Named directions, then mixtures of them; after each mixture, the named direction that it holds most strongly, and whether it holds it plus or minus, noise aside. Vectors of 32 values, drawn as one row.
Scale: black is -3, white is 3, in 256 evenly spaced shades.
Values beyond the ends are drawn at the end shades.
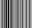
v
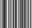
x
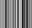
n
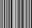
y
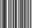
x, plus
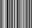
x, minus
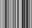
n, plus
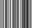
n, plus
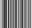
x, plus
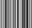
n, plus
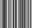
x, plus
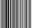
v, plus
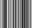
x, plus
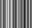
v, minus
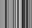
n, plus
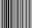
v, plus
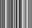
n, minus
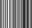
v, minus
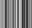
n, plus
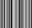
y, plus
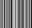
y, plus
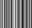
y, plus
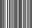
v, minus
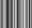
x, minus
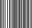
v, minus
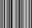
y, plus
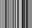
n, plus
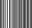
v, minus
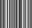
n, minus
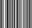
x, minus
